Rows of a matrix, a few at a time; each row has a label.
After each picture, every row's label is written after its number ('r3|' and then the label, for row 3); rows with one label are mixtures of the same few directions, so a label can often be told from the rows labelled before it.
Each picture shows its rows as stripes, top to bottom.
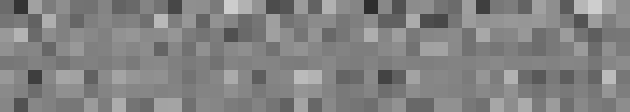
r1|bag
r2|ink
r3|bag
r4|ink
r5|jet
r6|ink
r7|ink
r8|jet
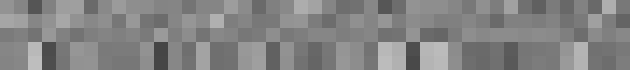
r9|ink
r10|jet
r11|ink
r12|ink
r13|ink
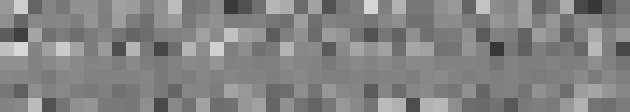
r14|bag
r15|jet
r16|bag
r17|jet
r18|jet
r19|ink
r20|bag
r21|ink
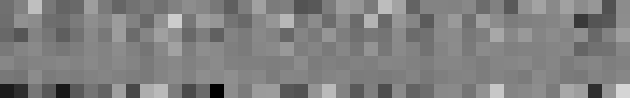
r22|ink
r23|bag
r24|jet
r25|bag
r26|jet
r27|bag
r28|jet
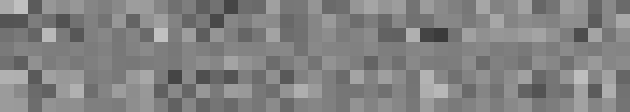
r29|bag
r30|jet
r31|ink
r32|jet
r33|bag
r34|bag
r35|ink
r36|bag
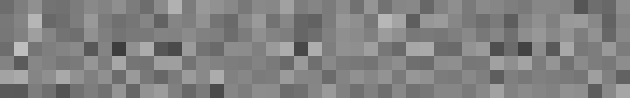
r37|bag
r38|ink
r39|ink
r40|jet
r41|jet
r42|jet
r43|jet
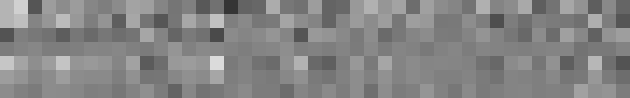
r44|bag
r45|jet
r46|jet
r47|bag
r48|jet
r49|jet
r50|bag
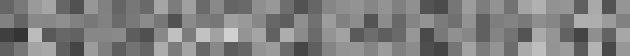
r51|ink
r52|bag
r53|bag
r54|ink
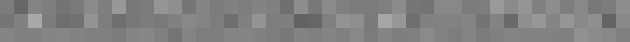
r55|jet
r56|ink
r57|bag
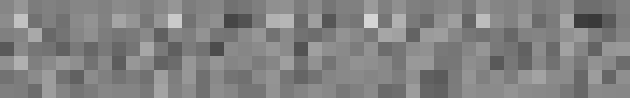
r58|bag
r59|bag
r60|ink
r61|jet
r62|jet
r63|ink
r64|ink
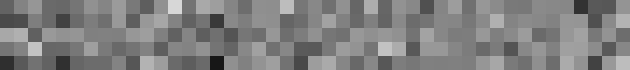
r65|bag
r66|jet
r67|bag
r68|ink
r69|jet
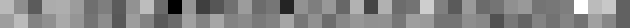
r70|bag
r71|jet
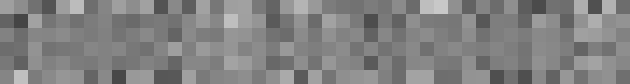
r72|ink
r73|bag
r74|bag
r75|bag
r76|bag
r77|jet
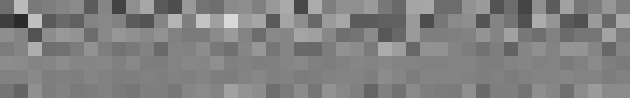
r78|jet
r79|bag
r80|ink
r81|ink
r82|jet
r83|ink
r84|bag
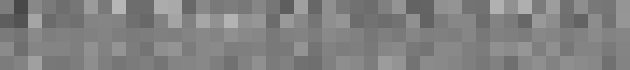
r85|jet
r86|bag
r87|bag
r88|jet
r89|ink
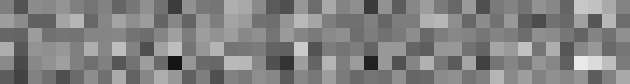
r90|bag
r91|ink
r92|bag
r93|jet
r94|bag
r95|jet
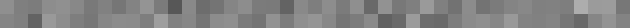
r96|bag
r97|ink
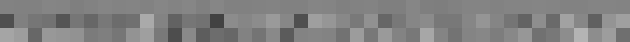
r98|ink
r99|jet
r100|bag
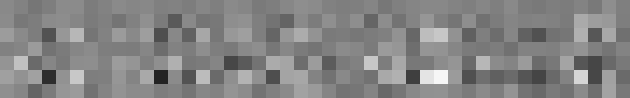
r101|ink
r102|bag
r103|ink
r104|ink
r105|bag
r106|ink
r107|ink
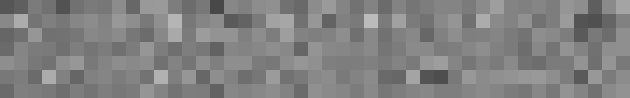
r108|jet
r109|bag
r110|bag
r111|jet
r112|ink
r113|ink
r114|jet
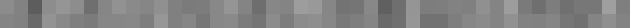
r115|ink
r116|ink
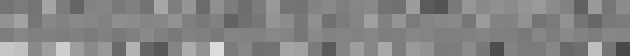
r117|ink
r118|bag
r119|jet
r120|jet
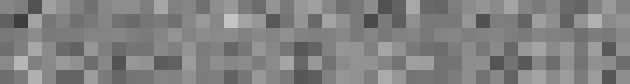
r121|ink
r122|bag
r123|bag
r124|ink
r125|jet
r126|ink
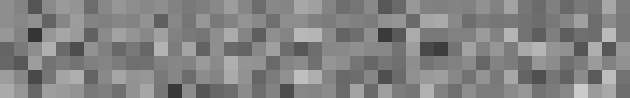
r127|ink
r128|ink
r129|ink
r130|ink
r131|bag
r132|ink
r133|bag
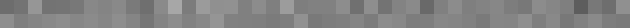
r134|bag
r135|jet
